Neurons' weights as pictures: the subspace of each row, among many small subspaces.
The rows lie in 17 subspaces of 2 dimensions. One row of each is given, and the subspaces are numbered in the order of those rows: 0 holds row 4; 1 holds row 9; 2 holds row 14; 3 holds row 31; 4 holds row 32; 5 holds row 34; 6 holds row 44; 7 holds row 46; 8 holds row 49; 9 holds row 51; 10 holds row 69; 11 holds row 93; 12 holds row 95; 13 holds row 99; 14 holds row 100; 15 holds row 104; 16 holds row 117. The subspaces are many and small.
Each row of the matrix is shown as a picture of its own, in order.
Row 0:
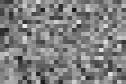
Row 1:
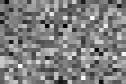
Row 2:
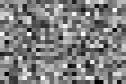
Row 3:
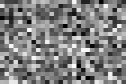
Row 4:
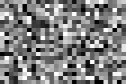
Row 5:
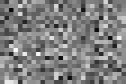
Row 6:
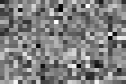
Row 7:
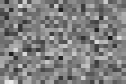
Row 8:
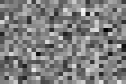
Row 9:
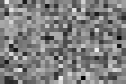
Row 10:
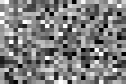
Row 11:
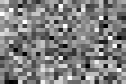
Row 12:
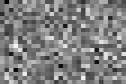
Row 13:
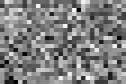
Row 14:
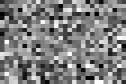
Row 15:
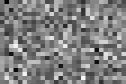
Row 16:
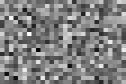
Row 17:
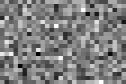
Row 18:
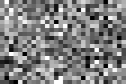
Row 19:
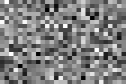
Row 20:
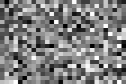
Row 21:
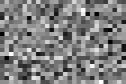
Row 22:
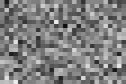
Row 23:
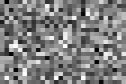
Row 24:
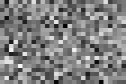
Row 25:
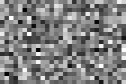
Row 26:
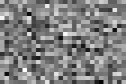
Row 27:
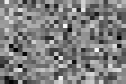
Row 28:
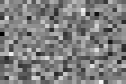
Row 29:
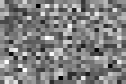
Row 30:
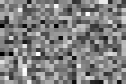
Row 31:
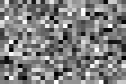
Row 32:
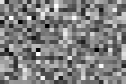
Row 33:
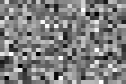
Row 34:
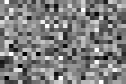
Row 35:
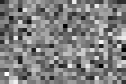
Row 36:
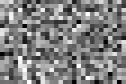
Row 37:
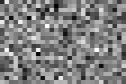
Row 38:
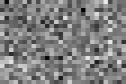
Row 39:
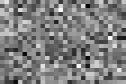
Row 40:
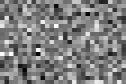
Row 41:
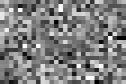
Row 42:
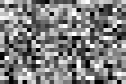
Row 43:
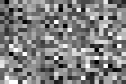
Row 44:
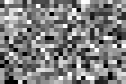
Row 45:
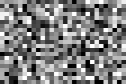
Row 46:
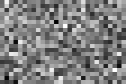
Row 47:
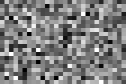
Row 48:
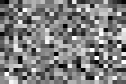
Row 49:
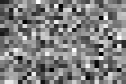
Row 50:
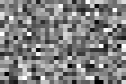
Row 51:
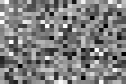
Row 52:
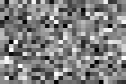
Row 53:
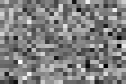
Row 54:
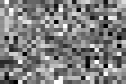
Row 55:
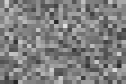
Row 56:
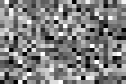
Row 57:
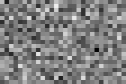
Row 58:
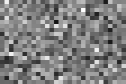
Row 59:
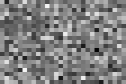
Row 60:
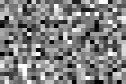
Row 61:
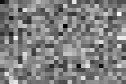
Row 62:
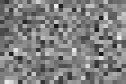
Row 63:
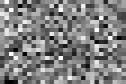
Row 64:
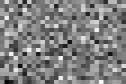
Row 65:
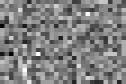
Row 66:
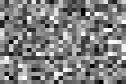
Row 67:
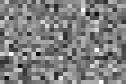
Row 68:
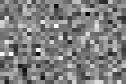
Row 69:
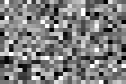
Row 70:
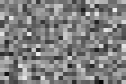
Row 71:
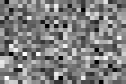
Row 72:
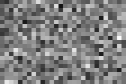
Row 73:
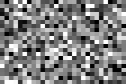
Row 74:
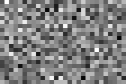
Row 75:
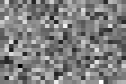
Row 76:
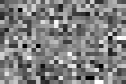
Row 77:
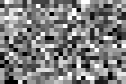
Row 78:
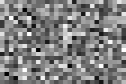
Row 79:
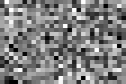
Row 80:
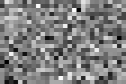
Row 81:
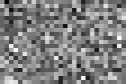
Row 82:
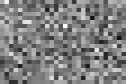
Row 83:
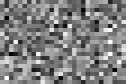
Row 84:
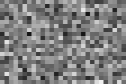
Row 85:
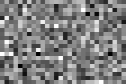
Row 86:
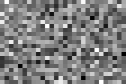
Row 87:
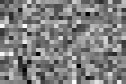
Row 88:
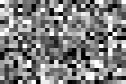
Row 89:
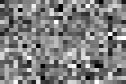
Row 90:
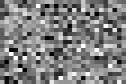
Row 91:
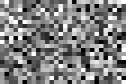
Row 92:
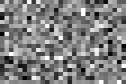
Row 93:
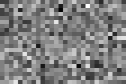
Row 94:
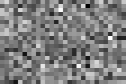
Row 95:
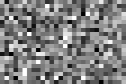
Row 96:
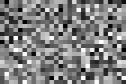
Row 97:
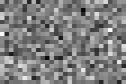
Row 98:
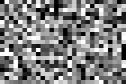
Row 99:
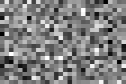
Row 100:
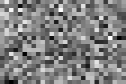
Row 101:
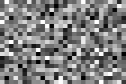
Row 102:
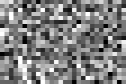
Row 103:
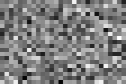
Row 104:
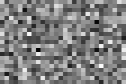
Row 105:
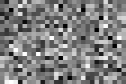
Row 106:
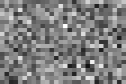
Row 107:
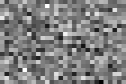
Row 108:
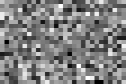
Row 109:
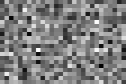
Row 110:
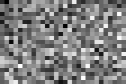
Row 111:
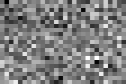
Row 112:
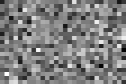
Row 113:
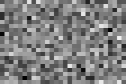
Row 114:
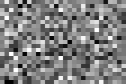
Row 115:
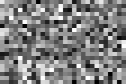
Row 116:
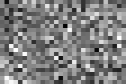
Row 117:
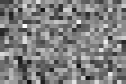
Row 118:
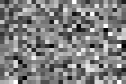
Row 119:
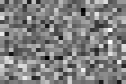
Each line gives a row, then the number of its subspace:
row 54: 10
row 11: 2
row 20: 7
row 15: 12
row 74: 4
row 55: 7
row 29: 6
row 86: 9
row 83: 7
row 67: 5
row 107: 1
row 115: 8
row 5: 2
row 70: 5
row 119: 13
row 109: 15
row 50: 5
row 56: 3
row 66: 3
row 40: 8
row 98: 4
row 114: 14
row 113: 13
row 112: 15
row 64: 14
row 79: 1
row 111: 13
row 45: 0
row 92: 13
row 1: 9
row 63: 14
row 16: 12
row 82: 15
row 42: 6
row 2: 0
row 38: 13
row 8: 7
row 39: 11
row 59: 1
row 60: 8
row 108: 2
